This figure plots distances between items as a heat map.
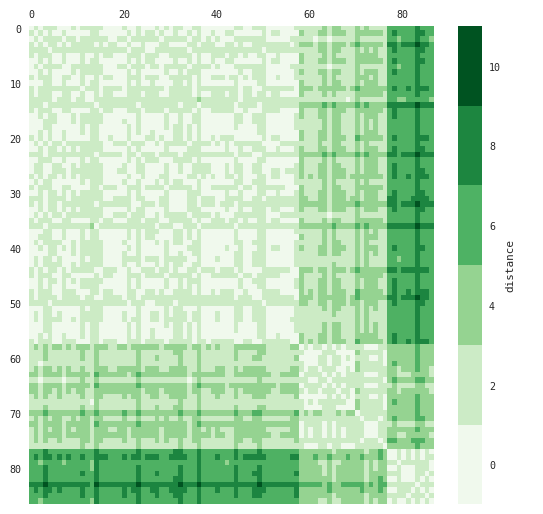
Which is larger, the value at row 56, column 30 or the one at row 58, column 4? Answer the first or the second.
the second
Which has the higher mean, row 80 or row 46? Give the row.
80
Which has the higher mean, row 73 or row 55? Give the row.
73
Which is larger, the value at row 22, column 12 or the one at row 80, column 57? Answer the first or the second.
the second
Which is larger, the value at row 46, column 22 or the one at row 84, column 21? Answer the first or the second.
the second
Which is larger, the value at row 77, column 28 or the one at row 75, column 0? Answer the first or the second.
the first
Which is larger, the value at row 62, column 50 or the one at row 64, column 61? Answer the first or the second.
the first
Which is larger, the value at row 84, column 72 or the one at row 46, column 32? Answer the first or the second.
the first
